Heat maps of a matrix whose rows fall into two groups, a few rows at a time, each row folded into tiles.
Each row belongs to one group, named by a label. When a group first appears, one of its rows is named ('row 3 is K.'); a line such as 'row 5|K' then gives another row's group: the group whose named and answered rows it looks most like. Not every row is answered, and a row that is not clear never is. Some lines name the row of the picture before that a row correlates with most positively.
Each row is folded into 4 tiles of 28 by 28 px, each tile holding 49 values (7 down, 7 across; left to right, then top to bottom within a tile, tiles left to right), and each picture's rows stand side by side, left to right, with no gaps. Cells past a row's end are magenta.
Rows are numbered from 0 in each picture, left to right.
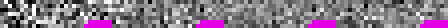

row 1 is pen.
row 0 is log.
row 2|pen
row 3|log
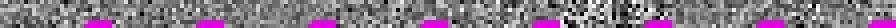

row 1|pen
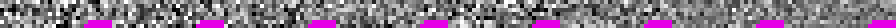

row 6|pen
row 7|log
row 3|pen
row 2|pen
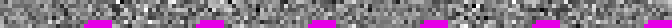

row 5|log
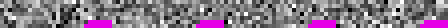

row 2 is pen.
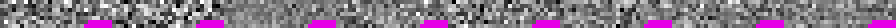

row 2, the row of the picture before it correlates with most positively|1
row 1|pen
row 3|log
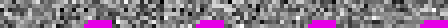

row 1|pen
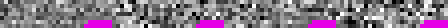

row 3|log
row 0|log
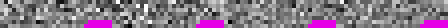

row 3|log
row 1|log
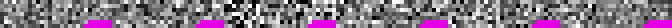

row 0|pen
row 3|log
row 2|log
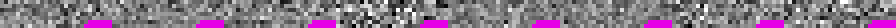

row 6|log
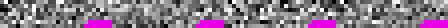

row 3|log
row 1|pen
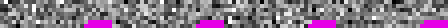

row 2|pen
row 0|log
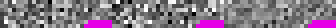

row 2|pen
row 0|pen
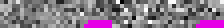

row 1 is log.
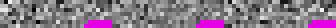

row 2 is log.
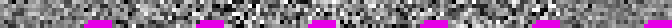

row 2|log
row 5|log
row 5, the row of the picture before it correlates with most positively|2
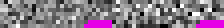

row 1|pen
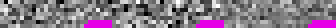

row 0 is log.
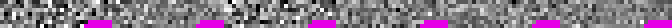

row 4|pen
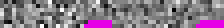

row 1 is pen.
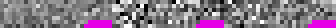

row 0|pen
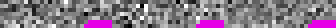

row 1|log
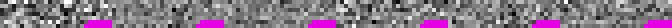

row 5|log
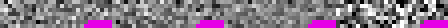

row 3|pen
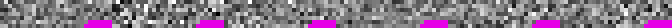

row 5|pen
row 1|log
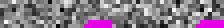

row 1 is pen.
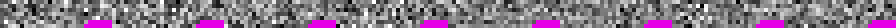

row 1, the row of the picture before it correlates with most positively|1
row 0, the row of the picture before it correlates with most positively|0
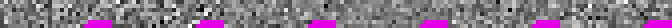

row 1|pen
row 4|pen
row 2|pen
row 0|pen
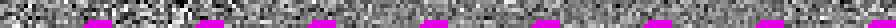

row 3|log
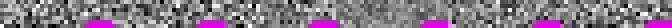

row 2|log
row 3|pen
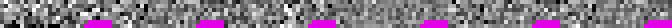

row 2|pen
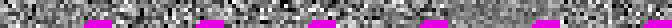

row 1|pen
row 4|pen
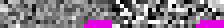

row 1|log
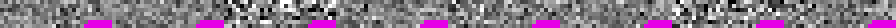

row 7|log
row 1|pen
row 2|log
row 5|log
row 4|log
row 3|log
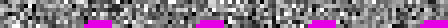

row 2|pen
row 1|log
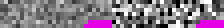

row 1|pen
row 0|log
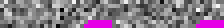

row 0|pen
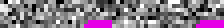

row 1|log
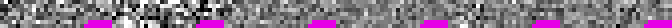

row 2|log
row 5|pen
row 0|log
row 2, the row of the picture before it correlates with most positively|1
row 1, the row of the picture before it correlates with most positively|1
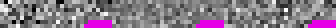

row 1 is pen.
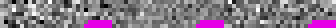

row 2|log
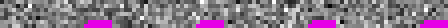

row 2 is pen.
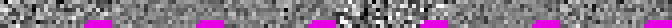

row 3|pen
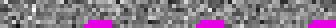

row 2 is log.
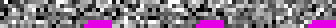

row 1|log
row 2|pen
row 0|log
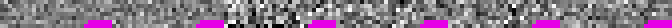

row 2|pen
